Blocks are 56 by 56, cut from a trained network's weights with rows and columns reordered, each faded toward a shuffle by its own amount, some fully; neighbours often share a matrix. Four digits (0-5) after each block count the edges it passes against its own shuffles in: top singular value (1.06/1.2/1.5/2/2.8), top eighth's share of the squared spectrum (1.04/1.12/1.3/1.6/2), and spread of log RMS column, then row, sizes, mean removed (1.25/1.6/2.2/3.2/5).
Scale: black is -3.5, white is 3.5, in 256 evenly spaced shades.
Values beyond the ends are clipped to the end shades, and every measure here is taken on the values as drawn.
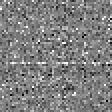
2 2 2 1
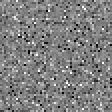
0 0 0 0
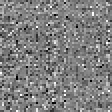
2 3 3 0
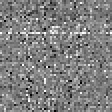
2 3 2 1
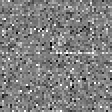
1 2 2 1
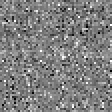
2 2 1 0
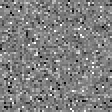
0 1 0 0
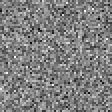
0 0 0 0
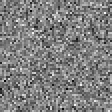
0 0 0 0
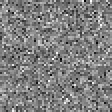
0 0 0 0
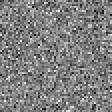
1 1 0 0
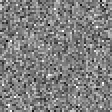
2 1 0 0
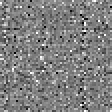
2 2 2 0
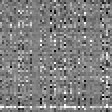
3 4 4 2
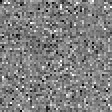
1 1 1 0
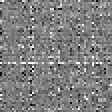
3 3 3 1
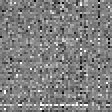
3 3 3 1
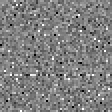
2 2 0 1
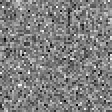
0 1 0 0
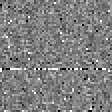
3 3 0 1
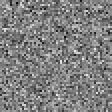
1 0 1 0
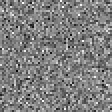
2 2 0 0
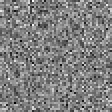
3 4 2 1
